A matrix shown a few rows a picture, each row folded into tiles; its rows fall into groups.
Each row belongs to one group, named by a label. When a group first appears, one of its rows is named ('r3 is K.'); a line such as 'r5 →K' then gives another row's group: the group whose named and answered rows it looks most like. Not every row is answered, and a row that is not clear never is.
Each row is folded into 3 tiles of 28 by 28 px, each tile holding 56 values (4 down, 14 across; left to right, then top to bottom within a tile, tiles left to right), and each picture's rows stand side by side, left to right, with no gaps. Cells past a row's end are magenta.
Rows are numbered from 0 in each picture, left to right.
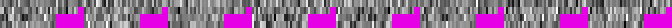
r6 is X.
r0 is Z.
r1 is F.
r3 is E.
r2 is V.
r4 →E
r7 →X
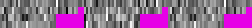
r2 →Z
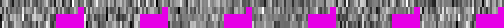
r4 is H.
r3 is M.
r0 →X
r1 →E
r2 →V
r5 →X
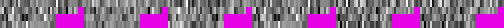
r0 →Z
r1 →V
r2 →M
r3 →Z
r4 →H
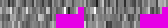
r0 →M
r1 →M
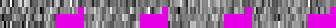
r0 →H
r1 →M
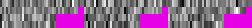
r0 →X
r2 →H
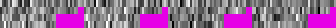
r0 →F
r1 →F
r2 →H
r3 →Z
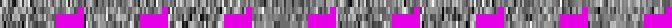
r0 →H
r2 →E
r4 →H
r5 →E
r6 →Z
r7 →V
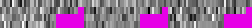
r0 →F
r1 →V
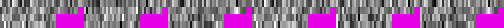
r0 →F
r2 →H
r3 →F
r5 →H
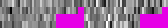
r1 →F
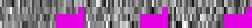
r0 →M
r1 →F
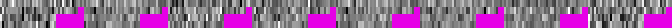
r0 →E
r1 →V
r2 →X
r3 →Z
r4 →V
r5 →V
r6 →M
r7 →E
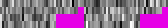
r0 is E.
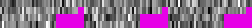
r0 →X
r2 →H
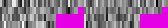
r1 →E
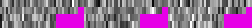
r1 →H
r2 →F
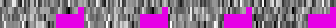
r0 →F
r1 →F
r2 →X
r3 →H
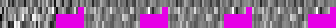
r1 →M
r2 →M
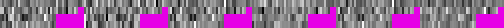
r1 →E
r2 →Z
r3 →V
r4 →Z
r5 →M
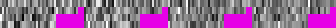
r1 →F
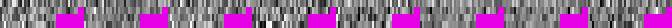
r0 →F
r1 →M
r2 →F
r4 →E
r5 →V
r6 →V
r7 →H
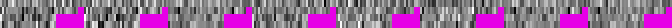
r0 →E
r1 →E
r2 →V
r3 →E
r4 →F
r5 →X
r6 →V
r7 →V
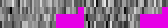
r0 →V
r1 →H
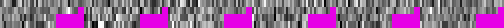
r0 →H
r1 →X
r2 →F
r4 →H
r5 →M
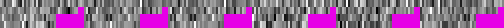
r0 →F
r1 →Z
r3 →E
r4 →H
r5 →M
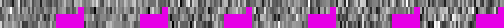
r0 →M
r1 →V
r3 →Z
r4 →H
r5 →X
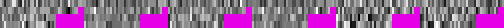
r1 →M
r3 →M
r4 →E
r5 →X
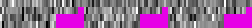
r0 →E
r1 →X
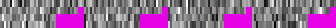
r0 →F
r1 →X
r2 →M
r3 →H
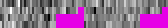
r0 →M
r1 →V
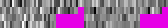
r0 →F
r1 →V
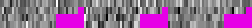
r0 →Z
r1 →E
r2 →V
